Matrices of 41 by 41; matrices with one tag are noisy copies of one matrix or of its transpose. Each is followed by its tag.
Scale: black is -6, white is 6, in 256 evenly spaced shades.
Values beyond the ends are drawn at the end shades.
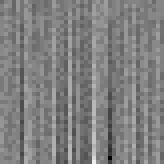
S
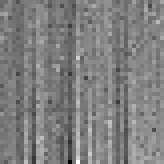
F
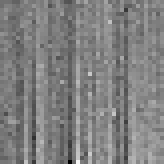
F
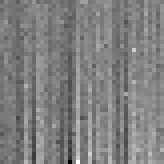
F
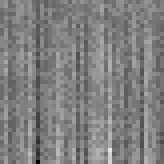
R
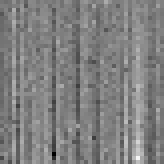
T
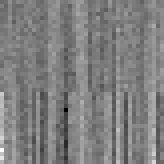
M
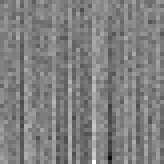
S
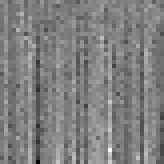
R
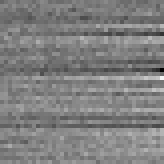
F
